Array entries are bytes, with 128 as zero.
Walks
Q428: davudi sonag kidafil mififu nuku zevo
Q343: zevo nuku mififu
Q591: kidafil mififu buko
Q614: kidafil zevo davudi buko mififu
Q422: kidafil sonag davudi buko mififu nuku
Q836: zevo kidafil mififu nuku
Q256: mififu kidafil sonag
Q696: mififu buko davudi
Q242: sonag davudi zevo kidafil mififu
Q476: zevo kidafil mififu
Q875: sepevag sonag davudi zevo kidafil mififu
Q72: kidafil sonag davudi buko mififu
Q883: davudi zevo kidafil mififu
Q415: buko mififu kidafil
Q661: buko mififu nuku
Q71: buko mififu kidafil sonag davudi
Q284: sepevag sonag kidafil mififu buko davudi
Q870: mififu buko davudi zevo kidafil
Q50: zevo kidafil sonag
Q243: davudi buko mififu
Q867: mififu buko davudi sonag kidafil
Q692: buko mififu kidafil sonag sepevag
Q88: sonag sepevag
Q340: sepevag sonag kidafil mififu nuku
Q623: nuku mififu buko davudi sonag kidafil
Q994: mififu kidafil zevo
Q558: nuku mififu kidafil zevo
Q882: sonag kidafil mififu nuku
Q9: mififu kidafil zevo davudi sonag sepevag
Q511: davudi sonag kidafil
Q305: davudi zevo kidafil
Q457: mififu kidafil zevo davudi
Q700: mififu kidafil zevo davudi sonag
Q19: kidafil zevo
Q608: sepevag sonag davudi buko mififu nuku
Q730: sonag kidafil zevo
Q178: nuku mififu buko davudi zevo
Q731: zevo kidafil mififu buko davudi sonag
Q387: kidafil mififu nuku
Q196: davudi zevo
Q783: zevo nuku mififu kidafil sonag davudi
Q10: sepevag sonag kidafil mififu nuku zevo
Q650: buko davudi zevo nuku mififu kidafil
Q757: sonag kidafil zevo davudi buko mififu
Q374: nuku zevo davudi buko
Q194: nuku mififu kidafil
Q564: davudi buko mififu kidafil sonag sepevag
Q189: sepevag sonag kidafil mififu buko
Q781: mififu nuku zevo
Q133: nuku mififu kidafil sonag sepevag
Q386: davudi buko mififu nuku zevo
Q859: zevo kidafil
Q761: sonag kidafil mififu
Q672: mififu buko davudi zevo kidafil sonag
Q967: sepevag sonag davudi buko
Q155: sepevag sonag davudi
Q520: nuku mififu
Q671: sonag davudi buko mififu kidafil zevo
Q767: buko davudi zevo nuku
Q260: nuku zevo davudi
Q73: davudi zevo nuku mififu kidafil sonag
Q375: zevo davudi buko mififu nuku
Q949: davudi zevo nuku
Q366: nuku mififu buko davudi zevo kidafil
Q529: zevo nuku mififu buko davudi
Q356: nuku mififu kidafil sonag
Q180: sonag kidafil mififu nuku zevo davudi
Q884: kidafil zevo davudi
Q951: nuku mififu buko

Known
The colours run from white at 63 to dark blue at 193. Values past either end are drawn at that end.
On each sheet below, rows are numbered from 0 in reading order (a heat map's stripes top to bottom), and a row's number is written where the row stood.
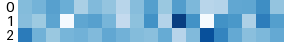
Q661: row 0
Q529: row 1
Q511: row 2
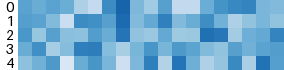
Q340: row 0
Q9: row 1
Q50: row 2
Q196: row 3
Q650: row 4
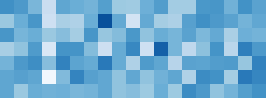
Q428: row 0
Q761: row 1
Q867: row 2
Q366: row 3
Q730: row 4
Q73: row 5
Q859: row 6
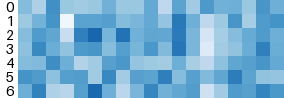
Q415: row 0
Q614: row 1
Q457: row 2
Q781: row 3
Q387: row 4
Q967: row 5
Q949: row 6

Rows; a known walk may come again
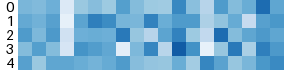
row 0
Q343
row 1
Q672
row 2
Q783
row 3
Q386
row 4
Q859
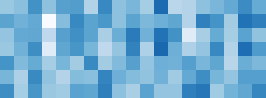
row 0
Q558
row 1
Q73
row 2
Q696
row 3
Q650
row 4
Q867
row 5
Q356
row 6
Q50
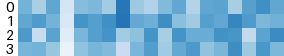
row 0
Q476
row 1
Q875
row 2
Q731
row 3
Q243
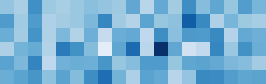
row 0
Q415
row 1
Q692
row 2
Q623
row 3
Q178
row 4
Q71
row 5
Q10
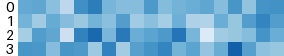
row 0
Q305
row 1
Q836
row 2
Q457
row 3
Q967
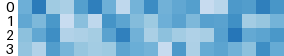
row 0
Q949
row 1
Q72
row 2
Q882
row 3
Q194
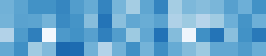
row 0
Q19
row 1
Q994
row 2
Q180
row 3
Q196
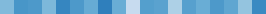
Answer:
Q730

